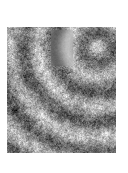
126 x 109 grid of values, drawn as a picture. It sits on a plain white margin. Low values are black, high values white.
Rings: centred on the top right. Calmest part: top middle. Slope: none. Mirror symmetry: none. Odd patch: calmer, in the top middle.
